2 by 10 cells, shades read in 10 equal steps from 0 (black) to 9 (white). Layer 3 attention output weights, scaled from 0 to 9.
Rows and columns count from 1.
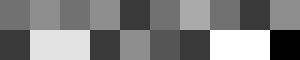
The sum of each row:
41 48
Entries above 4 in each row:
4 5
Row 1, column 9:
2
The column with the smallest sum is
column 10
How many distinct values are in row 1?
4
